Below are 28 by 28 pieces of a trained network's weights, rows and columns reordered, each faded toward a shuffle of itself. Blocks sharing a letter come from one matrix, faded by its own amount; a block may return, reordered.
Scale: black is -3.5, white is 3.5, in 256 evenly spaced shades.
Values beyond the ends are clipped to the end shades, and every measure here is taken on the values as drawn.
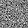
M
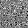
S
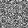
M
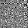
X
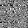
X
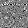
X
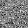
S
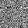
M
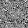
S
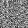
M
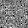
X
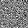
M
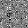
X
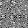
X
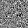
M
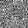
S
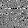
X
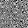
X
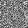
M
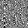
X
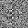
M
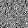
X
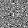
X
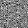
X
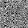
X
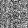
M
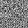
M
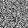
M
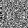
M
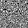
S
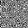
X
